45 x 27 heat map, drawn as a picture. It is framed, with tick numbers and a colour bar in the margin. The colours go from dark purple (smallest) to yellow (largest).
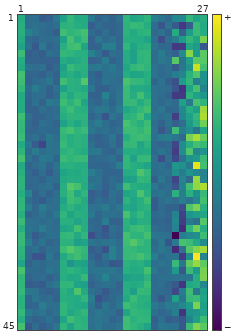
Stripes: upright, repeating 3 times. Slope: none. Average level on the scale: 50%. Seam: vertical, 80% of the way across, the left part calmer.
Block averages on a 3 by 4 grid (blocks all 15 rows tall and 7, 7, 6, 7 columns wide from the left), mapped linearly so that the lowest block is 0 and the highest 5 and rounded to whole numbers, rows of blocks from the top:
0252 | 0252 | 0252
